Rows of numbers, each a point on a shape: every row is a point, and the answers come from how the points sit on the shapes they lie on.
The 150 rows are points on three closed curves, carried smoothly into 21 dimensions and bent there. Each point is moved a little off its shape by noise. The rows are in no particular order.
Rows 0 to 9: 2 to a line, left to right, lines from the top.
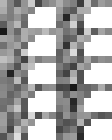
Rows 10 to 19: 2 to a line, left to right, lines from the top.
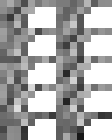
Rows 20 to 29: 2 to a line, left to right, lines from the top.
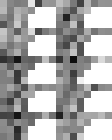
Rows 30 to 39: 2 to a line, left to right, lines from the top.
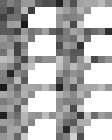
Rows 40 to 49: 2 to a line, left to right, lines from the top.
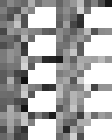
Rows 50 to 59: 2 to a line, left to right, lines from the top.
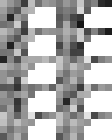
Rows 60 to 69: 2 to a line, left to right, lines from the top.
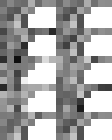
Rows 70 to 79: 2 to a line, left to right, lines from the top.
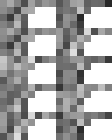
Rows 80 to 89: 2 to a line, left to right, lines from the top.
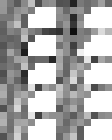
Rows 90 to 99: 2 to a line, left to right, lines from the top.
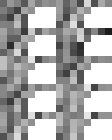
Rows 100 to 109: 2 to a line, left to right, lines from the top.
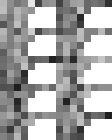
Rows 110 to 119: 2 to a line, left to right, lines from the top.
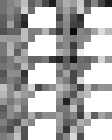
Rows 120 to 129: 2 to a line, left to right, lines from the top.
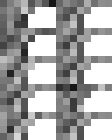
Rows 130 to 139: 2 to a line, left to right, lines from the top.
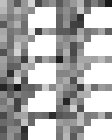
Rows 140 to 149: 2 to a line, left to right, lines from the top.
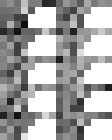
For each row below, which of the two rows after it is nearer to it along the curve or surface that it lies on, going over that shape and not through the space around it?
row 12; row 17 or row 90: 90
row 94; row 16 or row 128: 16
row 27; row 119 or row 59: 59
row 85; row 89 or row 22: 22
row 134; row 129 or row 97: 97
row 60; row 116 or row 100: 116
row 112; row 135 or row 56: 56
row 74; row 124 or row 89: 89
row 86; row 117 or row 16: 16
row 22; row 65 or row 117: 65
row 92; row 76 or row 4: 4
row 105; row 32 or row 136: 136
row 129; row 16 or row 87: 87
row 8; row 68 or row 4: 4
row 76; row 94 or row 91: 94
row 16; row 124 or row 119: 119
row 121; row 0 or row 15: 0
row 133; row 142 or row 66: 142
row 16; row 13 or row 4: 4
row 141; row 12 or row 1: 12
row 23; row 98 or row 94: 94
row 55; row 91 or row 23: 91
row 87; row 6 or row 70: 6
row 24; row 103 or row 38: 103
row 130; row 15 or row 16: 16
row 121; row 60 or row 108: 60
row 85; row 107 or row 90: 107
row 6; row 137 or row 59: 59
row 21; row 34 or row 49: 34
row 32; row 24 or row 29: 24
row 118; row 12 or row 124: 12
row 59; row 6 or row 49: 6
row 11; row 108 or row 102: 102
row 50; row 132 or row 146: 146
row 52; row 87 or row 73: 73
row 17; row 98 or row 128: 128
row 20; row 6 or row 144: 6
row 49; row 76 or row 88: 88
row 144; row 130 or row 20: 130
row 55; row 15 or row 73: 73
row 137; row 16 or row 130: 16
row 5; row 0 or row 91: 0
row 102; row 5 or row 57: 5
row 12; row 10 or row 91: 10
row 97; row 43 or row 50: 43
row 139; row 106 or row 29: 106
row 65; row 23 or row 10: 23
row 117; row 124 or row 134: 124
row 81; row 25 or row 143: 25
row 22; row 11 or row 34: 11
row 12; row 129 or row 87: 87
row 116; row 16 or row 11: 11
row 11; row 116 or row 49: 116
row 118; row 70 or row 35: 70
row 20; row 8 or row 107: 8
